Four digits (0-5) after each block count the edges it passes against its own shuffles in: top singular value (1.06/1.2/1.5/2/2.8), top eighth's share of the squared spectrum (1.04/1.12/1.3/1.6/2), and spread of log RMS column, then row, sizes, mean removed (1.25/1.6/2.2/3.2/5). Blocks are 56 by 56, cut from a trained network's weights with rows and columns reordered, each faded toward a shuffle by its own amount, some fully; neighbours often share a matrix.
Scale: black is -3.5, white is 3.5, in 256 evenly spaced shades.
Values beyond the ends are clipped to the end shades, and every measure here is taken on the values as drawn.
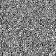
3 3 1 1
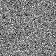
1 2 0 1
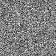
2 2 0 0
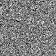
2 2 0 1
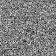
1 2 0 1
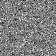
0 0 0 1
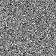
0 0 0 0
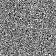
0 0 0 0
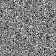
1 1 0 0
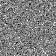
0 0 0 0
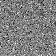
0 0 0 0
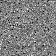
0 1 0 0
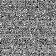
2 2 0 0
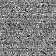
2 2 1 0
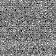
2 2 1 0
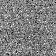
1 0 0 0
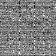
3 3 2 0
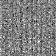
3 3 0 2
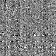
2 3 0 2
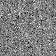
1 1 0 0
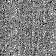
2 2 0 1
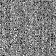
2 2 0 1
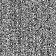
2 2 0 1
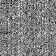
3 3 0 2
